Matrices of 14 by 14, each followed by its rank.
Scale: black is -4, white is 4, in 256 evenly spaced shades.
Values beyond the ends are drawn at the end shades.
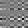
one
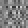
two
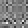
two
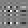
one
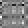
two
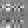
two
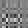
one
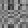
two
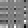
one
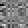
two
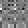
two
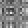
two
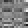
two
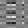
one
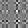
one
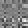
two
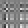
one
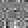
two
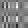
one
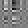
one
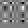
one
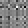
two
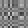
one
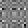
two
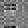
two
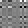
one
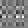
one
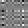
one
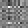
two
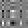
one
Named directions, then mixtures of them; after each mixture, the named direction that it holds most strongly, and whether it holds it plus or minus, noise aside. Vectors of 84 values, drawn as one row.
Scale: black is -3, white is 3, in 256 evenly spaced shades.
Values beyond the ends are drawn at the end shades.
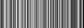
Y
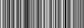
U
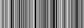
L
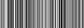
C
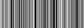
L, plus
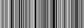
L, plus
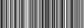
U, minus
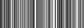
L, minus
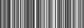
L, minus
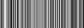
Y, plus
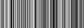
L, plus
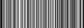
Y, plus
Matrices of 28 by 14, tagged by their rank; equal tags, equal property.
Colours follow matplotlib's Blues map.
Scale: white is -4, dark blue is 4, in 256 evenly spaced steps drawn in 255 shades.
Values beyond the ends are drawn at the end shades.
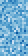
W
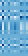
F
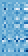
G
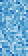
W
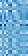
G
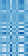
F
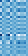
F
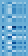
F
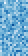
W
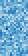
W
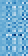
G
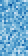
W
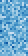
W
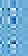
F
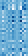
G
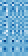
G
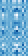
G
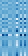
F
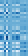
F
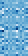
G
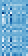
G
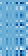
F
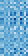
G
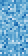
W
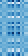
F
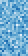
W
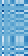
F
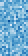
W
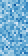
W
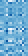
G
